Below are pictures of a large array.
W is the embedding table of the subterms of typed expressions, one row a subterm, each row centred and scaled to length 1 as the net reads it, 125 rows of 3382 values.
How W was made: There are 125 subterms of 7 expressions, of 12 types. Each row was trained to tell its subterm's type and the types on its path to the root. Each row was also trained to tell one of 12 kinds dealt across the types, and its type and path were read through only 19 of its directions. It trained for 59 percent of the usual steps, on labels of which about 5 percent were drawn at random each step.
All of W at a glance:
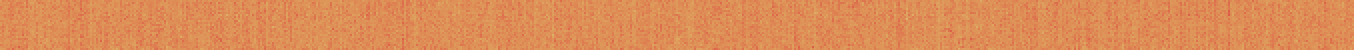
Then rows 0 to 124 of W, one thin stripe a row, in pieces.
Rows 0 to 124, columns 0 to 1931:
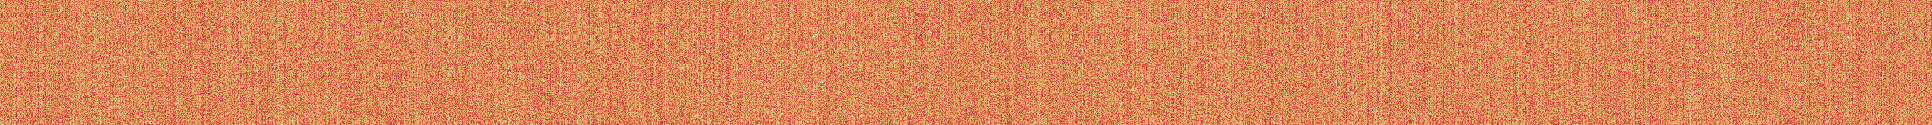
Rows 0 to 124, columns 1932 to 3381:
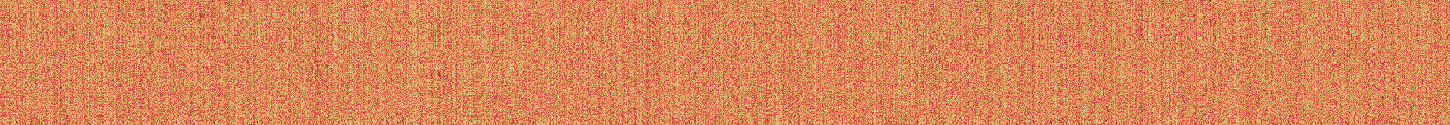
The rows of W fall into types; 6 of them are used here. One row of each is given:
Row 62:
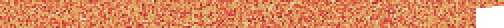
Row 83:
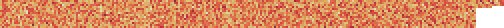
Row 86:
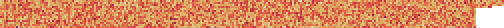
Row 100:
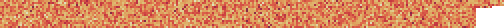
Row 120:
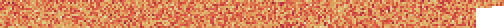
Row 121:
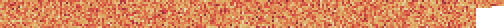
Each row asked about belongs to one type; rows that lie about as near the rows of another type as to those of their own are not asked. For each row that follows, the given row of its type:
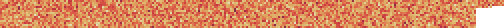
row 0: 121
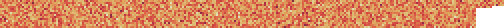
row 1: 100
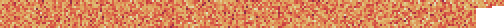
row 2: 121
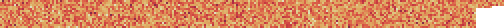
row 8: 120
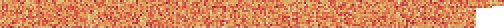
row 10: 83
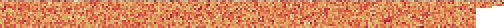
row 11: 86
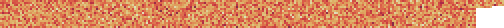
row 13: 62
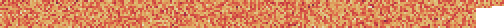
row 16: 120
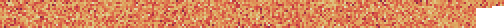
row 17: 100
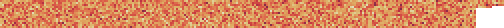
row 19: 121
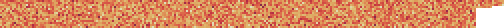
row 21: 62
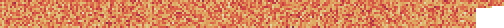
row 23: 120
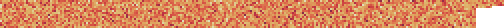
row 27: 121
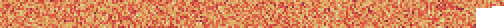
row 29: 83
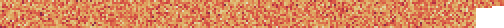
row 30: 83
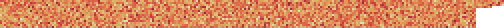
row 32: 100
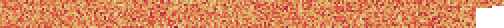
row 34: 100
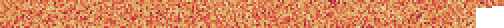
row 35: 83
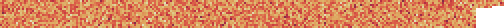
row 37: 83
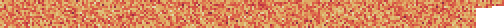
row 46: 120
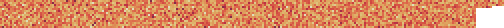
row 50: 100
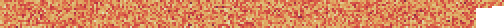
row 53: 86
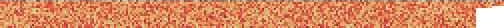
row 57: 62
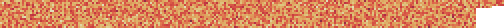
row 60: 121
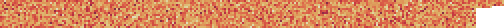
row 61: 62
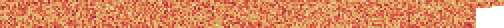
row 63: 86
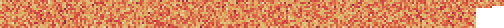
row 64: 83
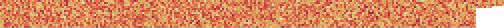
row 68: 120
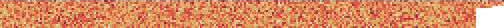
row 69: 62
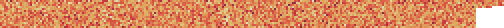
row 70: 83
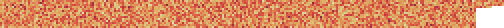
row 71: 120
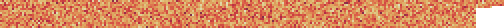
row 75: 120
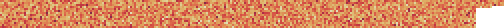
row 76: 121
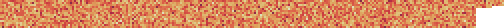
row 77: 62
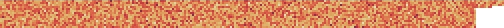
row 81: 86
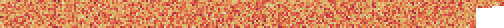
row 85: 83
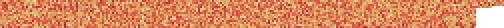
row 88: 121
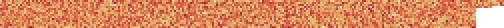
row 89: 120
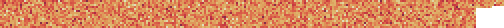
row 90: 62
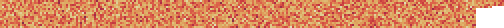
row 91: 83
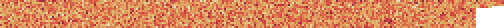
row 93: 62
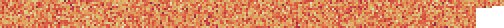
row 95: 100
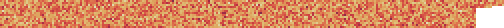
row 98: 86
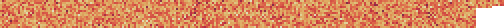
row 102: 83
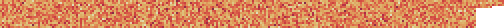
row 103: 83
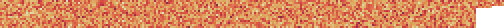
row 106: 121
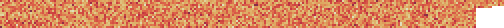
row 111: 100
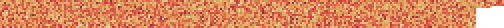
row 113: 121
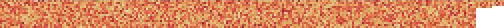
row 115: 100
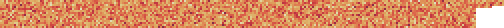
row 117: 86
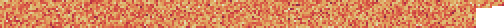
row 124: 86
